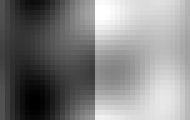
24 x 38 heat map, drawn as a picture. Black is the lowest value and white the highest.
Ninth with the lowest average: bottom left. Seam: vertical, 50% of the way across, the right part higher. Average level on the scale: 50%. Lone odd cells: none.
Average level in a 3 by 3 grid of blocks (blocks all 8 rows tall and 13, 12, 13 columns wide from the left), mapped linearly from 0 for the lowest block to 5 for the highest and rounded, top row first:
145 / 124 / 035
